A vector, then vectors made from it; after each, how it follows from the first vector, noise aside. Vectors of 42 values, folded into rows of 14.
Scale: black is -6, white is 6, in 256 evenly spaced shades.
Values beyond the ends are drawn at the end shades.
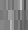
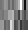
scaled up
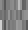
wrapped around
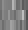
wrapped around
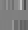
partly zeroed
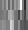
scaled up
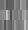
wrapped around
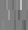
partly zeroed
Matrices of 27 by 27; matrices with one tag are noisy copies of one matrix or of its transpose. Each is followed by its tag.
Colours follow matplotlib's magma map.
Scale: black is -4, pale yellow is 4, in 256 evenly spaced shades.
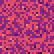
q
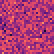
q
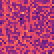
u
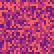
u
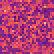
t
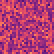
t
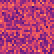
u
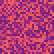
q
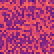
u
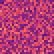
q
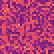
u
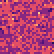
t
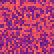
u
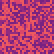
u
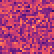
t
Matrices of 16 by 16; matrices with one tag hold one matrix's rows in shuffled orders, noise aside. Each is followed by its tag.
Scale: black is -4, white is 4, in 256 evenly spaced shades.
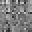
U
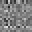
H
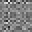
H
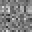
U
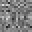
U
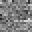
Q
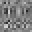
H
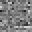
Q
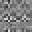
H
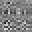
H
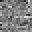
Q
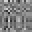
H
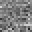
Q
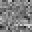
Q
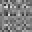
H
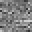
Q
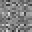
U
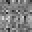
U
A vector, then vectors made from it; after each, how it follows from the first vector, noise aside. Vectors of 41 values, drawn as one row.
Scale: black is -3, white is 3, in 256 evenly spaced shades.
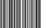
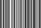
wrapped around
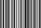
wrapped around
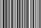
wrapped around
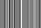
partly zeroed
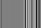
partly zeroed
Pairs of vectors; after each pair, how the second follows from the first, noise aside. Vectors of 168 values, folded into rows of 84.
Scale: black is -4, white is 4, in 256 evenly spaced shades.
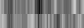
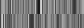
sign-scrambled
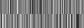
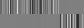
partly zeroed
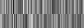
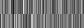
sign-scrambled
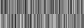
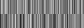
negated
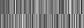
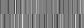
partly zeroed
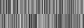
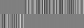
partly zeroed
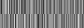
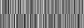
negated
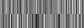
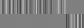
partly zeroed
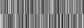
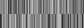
sign-scrambled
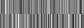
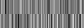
negated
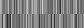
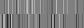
partly zeroed
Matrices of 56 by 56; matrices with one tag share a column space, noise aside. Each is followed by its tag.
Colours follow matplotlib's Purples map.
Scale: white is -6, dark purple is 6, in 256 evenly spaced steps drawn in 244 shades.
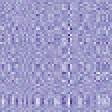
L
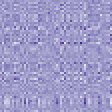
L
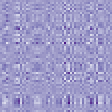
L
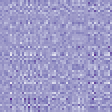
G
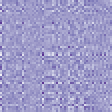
G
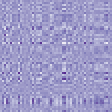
L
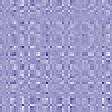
G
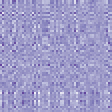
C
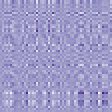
C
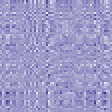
C
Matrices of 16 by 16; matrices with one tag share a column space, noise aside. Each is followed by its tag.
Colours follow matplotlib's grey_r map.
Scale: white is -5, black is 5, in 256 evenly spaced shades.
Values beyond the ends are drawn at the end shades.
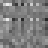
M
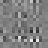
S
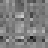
S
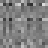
M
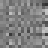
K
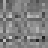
S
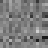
S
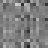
M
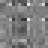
M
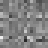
S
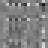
M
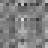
M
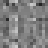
M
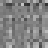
M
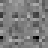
S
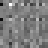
M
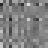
M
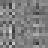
K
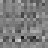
S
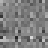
S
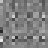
S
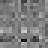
S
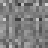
M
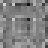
M
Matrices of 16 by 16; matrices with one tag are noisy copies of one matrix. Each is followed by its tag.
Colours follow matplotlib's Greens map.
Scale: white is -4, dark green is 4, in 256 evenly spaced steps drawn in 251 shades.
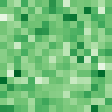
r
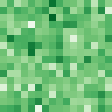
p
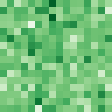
p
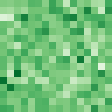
r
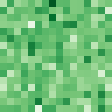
p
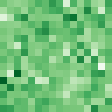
r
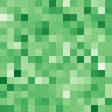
r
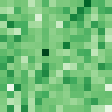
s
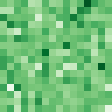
s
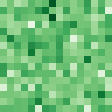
p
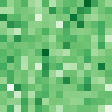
s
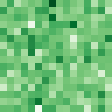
p
